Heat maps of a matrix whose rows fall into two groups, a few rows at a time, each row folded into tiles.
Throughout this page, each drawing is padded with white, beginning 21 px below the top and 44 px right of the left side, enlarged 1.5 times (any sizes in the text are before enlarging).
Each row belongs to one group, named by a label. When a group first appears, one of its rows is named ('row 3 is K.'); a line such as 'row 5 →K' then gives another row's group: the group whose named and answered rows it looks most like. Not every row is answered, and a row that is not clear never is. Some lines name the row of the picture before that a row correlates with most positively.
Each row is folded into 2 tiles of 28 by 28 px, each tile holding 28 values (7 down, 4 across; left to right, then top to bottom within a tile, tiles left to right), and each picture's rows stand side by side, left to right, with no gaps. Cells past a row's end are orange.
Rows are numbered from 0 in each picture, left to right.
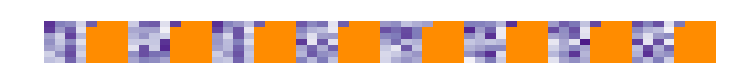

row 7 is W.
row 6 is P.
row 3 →W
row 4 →P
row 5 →P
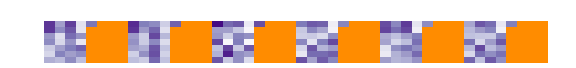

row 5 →W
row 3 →W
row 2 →W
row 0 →W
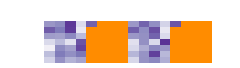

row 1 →P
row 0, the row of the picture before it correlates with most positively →4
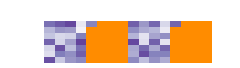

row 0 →W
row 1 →W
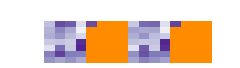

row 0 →W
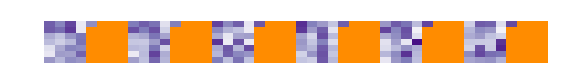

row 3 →P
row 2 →W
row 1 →P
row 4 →P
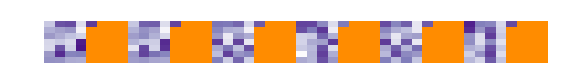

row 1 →W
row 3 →P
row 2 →W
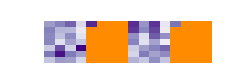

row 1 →W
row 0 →W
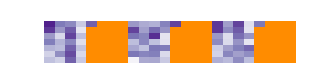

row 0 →P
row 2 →W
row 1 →P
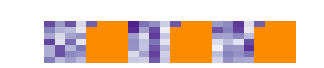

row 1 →P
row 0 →W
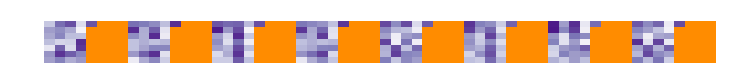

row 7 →W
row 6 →W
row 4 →W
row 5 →P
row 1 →P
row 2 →P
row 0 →W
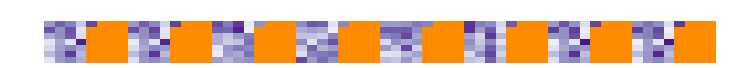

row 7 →P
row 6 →P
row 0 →P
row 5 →P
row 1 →P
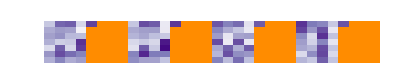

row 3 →P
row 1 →W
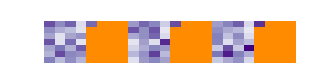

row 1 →P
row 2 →W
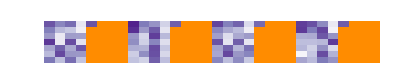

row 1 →P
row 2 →W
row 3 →P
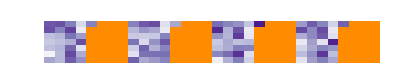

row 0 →P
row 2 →P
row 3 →P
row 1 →W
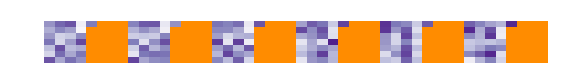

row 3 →P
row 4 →P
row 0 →W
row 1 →W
